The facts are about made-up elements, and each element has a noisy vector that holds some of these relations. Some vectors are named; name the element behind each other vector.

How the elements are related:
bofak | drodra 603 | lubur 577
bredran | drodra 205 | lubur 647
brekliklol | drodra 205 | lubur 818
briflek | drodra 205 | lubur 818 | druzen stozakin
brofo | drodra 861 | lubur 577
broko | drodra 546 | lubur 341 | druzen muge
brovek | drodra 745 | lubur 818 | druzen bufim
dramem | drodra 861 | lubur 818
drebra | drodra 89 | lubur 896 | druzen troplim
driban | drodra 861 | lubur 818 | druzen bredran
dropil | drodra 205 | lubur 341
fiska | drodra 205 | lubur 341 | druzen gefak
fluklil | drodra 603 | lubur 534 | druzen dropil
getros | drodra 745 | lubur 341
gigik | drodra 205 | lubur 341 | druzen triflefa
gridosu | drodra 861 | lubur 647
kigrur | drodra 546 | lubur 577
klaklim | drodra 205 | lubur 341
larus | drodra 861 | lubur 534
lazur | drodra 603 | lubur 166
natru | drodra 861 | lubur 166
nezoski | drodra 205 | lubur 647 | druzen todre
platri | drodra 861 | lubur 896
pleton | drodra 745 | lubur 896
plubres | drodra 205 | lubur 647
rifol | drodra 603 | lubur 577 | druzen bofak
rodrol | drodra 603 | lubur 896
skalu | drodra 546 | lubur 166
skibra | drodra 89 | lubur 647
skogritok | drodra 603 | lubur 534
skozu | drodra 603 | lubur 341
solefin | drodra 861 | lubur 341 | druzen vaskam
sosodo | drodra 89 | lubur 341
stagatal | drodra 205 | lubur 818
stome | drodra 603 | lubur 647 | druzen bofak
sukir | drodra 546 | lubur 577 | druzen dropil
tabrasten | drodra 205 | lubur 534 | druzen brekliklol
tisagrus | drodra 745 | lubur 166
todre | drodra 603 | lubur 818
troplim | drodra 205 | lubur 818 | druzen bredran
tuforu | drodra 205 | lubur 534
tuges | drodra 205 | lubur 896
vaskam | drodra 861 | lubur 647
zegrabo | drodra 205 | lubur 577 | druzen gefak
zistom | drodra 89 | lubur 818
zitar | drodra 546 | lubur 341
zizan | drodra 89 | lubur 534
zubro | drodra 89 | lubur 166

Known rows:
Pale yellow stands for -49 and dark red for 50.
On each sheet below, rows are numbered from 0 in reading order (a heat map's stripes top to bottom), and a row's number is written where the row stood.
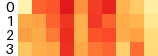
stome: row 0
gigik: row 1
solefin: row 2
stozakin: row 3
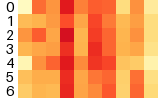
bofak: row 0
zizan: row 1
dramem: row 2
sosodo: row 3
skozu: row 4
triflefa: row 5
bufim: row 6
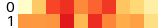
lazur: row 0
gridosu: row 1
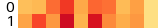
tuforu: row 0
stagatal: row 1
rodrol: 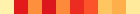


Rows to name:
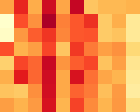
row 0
troplim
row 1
todre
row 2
skogritok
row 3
broko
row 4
pleton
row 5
brovek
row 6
dropil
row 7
vaskam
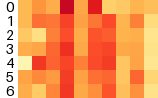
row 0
bredran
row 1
zegrabo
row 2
zubro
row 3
fiska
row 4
rifol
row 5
brofo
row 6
larus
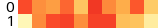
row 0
sukir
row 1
fluklil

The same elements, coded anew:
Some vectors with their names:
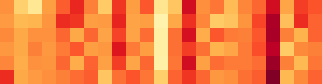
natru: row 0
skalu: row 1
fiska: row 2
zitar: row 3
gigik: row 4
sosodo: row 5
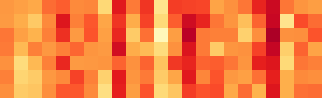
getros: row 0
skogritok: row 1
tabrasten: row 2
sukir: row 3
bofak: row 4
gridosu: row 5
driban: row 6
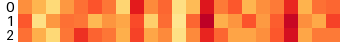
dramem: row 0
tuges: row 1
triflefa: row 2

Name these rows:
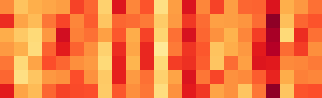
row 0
solefin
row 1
zistom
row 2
lazur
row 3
tisagrus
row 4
pleton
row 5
brofo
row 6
zizan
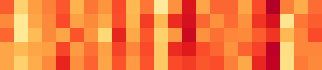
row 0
zegrabo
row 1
rodrol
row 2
platri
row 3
skozu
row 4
stome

